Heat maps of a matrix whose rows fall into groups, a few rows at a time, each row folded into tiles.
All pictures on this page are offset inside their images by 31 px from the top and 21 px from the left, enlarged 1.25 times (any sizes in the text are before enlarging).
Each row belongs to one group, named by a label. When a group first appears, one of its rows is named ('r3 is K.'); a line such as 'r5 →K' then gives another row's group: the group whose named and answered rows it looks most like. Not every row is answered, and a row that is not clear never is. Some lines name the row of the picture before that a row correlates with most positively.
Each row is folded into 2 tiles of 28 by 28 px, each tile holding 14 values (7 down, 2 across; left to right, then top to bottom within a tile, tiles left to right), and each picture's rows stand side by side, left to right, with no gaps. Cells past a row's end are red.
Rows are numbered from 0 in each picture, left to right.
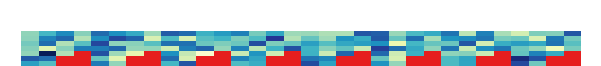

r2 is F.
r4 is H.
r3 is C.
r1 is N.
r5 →N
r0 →C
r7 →H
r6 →C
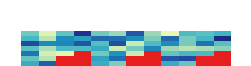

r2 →H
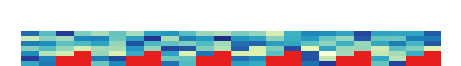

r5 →F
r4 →F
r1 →H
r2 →N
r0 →F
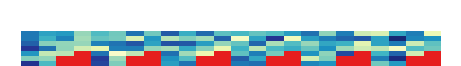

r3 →C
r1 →F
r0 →N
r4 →N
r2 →F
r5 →C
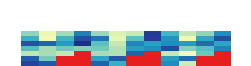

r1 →H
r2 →H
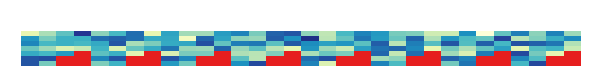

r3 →F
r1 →C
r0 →H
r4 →H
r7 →F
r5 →N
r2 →H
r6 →H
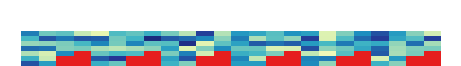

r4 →H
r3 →F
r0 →N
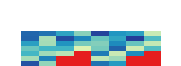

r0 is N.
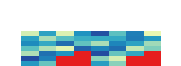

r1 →N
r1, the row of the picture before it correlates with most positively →1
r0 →H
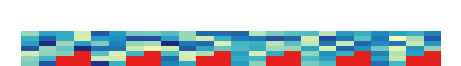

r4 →C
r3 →N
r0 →C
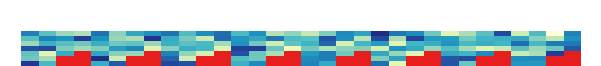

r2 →F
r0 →N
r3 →N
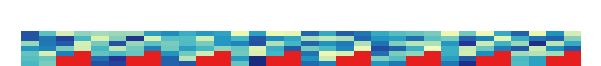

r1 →C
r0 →N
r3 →C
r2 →F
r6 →C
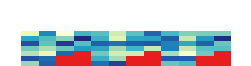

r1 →F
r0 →H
